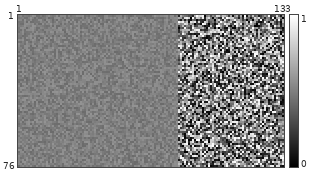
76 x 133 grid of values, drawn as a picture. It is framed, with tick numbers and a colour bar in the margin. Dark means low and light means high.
On average the colour sits 50% of the way up the scale. No regular stripes run through it. A vertical seam about 60% of the way across splits the table, and the left part is calmer. The texture is fine-grained noise.
